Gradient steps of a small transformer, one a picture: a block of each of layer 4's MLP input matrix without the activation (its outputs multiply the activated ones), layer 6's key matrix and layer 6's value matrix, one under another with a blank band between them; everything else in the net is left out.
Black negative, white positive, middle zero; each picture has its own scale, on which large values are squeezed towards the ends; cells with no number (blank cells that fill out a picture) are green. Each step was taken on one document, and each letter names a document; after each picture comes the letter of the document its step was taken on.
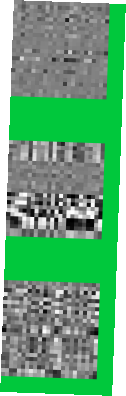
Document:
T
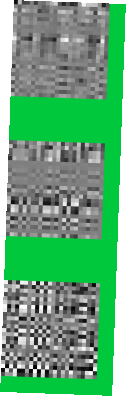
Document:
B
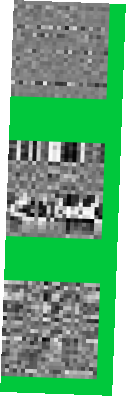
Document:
T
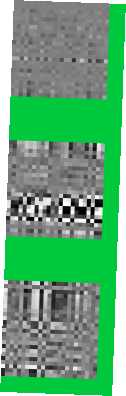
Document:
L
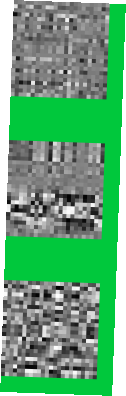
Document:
T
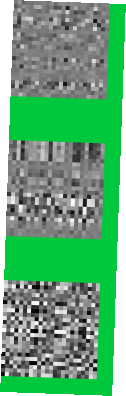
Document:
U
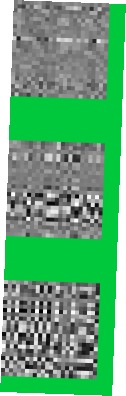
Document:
B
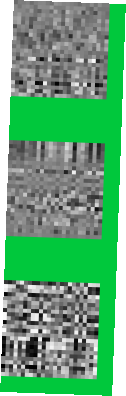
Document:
L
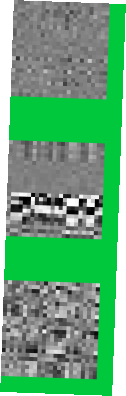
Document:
T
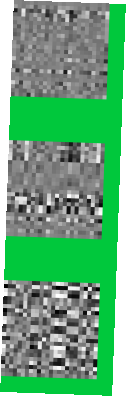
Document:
T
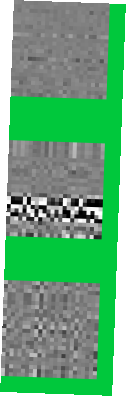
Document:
L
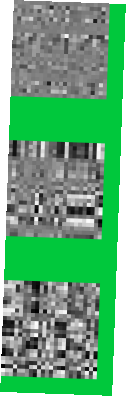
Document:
U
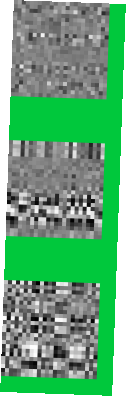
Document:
U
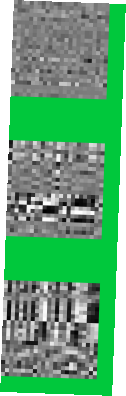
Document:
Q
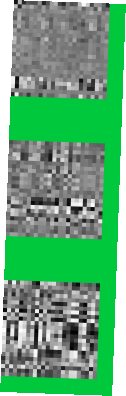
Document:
B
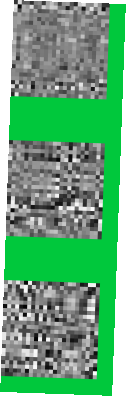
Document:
B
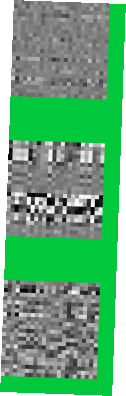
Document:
Q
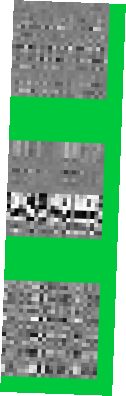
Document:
L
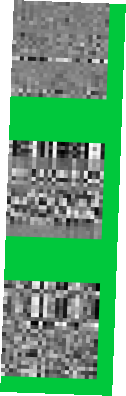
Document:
L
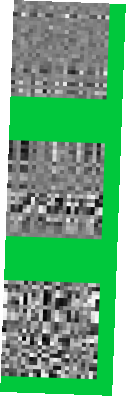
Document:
T
